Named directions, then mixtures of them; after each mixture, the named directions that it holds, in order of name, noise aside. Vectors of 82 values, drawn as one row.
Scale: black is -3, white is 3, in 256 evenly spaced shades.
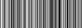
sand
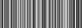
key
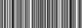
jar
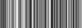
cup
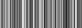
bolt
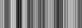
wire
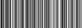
sand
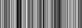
sand, wire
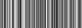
cup, jar, wire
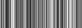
jar, sand, wire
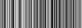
cup, jar, sand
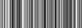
bolt, jar, sand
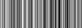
bolt, sand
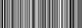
jar, key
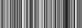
bolt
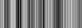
wire
